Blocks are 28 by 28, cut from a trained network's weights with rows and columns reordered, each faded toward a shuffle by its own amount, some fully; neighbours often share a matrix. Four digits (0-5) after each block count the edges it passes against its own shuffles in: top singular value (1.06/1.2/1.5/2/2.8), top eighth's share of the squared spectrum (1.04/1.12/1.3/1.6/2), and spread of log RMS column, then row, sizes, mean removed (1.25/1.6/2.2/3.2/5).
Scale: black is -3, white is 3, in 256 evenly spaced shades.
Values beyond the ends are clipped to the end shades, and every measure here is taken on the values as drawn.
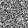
1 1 0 0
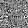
2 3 0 2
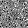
1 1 0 0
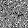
0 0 0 0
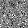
1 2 0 0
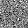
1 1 0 0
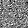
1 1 0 0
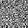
3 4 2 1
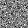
1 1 0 0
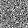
1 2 0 0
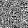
2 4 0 1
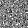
1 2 0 0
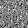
0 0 0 0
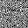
2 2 0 1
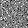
1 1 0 0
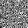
2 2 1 0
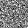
0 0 0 0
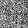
1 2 0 0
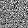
1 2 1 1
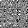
2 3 2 0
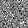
0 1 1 0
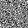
0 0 0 0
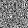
2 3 0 1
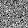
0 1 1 0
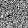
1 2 0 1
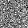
1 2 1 0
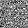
1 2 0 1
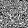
1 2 0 1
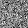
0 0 0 0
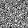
0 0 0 0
